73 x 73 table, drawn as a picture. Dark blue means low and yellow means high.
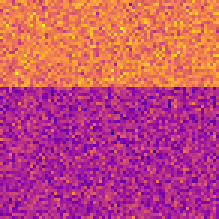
Average level on the scale: 50%. Seam: horizontal, 40% of the way down, the top part higher. Stripes: none.
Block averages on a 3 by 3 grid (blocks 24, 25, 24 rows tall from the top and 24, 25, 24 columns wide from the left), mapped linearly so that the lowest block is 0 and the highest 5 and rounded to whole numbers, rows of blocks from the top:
555 / 111 / 000
